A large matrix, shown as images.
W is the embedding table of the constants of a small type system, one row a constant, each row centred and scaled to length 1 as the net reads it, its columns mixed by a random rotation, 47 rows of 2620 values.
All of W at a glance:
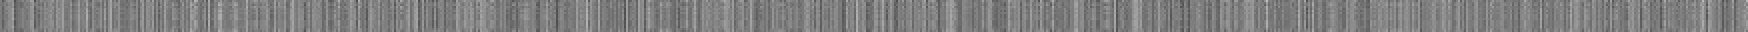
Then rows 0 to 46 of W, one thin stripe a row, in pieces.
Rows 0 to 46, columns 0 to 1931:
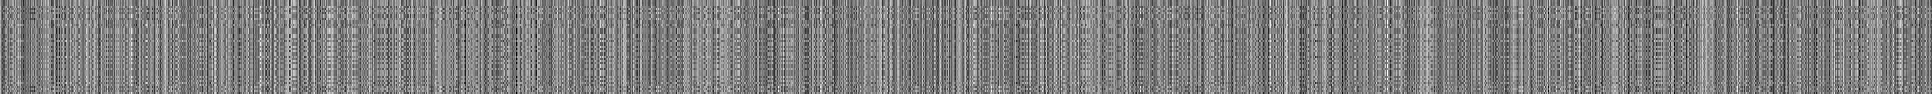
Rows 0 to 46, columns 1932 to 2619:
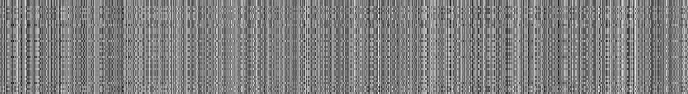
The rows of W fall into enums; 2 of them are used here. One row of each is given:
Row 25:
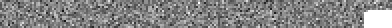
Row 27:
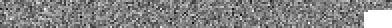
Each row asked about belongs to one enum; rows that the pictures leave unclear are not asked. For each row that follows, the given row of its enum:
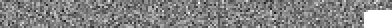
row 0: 25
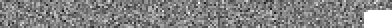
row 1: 25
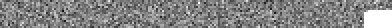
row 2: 25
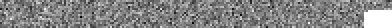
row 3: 27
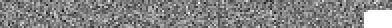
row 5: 25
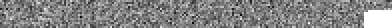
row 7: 27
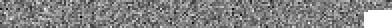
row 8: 27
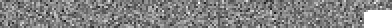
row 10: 25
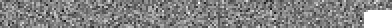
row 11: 25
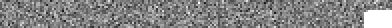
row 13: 25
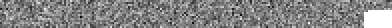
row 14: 27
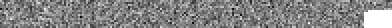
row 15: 27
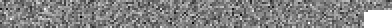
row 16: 27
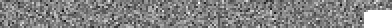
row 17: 25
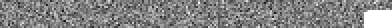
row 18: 25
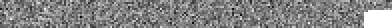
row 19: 27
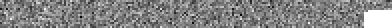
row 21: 27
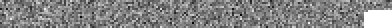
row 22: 27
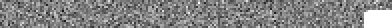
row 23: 25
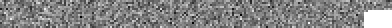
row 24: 27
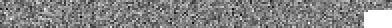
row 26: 27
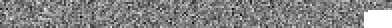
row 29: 27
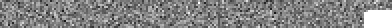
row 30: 25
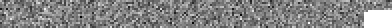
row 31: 27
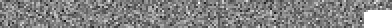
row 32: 25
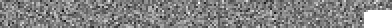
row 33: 25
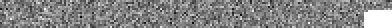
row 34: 27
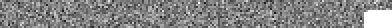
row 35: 25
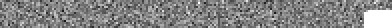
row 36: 25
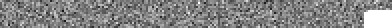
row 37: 25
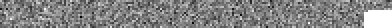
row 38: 27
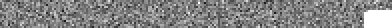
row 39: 25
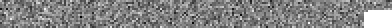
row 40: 27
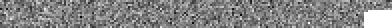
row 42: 27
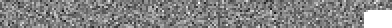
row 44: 25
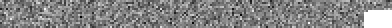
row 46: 27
